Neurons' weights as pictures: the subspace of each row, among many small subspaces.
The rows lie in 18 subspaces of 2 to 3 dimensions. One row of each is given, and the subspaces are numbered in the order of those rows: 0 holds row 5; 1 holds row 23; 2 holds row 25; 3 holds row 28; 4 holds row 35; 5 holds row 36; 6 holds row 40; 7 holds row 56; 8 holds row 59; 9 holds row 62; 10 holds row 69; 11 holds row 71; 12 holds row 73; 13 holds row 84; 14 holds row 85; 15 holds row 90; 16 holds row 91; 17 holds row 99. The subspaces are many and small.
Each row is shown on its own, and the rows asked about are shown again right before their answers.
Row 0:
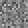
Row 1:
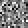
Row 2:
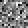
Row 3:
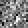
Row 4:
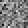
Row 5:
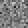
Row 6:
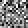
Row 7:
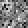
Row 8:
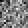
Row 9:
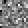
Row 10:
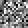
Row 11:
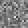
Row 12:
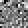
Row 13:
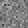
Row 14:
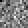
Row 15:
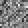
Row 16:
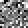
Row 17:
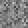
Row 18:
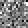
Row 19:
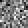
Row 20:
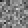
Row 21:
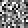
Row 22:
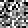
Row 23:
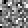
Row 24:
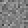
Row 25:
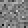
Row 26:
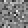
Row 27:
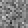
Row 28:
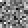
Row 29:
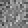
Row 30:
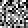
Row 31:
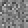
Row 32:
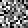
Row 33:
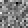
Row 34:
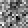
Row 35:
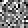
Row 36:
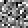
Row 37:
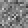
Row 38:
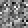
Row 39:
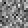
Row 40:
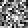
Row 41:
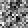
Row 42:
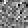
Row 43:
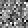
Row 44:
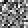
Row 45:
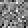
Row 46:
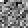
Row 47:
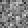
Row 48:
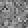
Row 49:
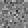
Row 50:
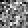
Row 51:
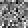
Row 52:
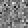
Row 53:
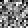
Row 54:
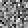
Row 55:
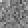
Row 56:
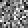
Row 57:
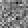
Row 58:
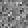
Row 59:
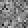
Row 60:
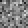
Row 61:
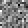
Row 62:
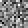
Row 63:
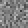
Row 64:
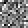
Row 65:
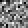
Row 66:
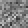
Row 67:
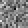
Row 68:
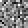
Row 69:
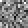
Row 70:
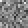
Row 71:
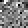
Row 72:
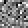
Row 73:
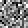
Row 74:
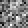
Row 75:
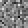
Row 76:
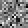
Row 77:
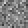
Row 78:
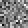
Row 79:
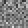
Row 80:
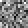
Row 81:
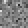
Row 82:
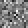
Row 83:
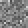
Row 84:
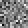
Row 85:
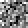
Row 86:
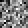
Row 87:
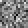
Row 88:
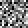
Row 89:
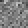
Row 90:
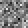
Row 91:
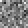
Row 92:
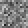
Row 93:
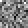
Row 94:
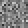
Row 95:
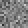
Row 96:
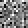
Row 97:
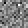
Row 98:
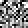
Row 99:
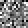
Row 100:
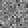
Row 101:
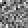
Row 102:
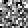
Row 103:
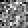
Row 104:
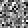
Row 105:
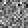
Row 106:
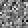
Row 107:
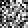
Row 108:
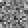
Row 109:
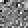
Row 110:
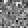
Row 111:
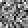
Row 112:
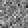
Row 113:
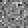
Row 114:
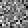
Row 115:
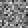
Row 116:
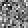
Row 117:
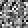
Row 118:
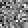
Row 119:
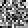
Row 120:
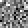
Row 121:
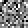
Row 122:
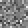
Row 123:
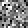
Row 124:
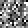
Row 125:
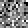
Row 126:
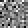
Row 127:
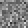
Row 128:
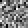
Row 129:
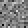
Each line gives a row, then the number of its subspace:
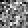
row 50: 14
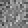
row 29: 7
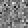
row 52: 0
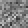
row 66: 12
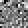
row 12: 11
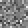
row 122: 13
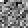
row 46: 11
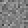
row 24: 4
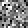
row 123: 8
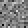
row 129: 2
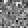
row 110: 1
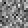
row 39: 16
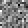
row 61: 11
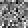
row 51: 2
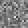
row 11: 8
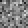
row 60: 16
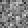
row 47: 16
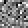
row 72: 5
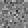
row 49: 0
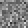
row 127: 17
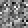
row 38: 0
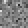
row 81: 1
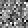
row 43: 17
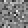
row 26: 0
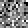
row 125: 17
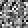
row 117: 2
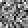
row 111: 10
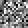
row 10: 4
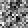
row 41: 16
